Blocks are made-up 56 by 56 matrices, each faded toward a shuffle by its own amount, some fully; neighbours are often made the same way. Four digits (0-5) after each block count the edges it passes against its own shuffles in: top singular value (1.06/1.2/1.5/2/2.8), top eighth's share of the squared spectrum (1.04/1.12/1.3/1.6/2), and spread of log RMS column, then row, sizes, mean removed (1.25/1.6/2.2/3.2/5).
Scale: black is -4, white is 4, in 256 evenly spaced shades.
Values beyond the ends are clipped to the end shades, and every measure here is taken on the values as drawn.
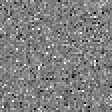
1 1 0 0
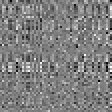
5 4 3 3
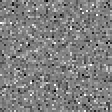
0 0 0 0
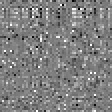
4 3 2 2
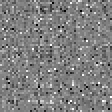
3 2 1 1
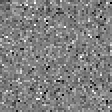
2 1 0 0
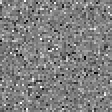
1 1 0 0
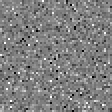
1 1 0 0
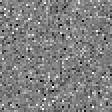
0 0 0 0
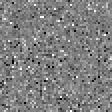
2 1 0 0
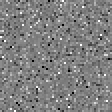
1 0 0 0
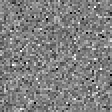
0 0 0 0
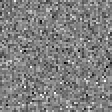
0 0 0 0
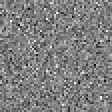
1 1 0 0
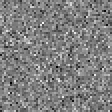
0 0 0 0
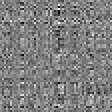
4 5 3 3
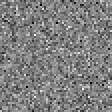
0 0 0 0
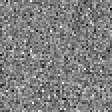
1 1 0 0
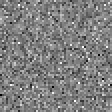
0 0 0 0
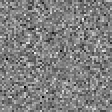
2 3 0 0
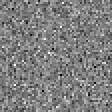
2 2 0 0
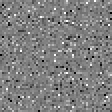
3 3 1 0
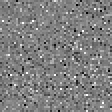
3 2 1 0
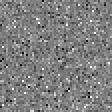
1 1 0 0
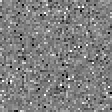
1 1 0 0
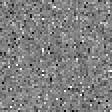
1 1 0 0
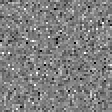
1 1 0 0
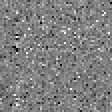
3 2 1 1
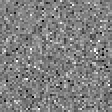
2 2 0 0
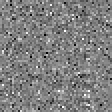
2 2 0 0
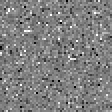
1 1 0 1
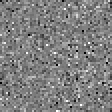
2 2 0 0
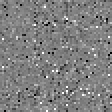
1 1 1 0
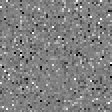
1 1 1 0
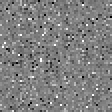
1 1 1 0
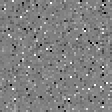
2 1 0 0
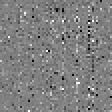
2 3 2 1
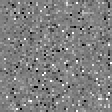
1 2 1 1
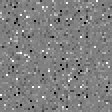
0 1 0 0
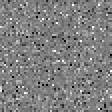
3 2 0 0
